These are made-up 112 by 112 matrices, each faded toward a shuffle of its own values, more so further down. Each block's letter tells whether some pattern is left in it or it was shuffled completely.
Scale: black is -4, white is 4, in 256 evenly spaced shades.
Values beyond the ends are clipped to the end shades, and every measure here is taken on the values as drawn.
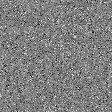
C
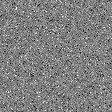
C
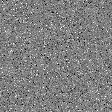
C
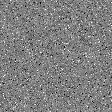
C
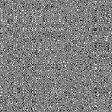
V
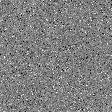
C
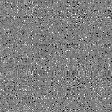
V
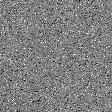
C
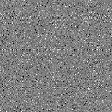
V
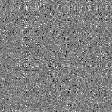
V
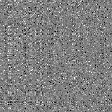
V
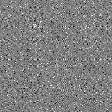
V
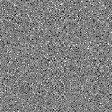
V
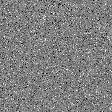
C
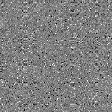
V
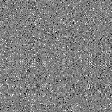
V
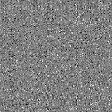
V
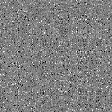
V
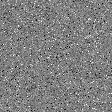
C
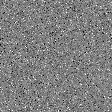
C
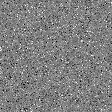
C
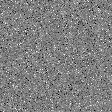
C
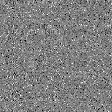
V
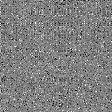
V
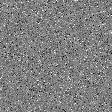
C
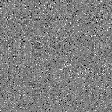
V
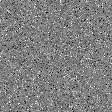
C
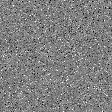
C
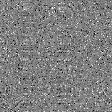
V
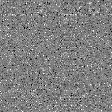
V
